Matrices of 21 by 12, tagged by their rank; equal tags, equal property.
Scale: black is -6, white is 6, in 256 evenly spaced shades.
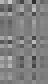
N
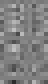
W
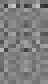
W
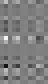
N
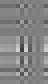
N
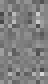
W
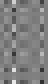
N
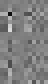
W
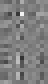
W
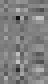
W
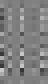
N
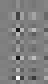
N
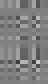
N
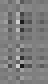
N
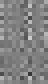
W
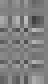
N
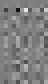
W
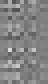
W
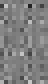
W
